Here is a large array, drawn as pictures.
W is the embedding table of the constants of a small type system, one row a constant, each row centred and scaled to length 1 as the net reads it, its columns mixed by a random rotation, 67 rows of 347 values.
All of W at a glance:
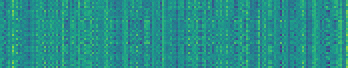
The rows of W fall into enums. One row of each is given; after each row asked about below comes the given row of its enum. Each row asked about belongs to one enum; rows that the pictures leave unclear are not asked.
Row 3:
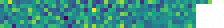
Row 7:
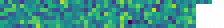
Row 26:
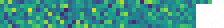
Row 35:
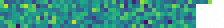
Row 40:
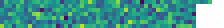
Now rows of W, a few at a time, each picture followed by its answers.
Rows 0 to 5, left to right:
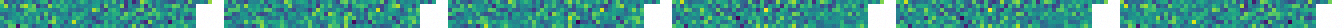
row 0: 35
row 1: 7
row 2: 7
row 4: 3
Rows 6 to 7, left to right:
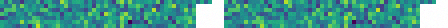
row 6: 7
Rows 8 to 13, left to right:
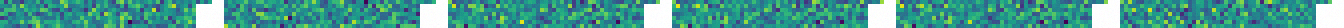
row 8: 7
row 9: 40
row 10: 35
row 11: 35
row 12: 35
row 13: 26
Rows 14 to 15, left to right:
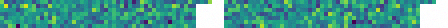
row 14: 35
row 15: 7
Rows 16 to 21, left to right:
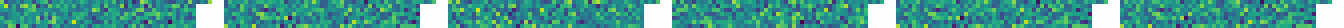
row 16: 35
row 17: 40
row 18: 26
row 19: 7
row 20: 40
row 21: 40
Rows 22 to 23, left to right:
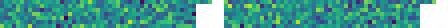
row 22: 40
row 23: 35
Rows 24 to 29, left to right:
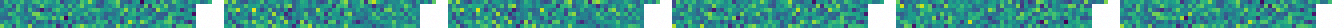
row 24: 40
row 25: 26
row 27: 40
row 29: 40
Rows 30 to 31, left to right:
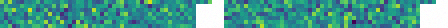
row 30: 26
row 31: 7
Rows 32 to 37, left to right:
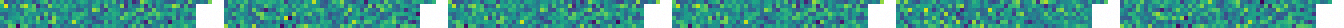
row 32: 35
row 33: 40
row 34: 35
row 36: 26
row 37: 40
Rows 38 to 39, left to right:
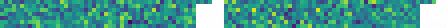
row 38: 7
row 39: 26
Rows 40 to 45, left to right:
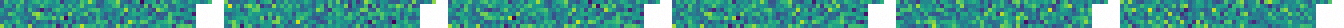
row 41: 35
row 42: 40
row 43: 40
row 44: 7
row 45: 26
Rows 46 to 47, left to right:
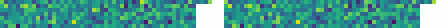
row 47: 35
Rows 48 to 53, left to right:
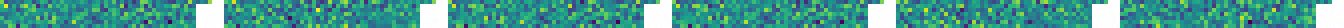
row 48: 35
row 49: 3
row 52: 26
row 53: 7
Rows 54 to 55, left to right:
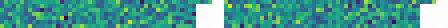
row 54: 40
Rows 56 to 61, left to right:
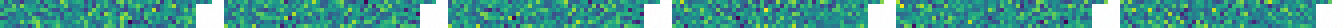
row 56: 7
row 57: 40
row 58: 40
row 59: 3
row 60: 35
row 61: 26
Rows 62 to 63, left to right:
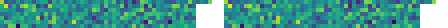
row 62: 35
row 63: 35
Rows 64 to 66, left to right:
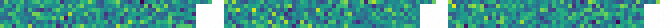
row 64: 40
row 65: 26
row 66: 35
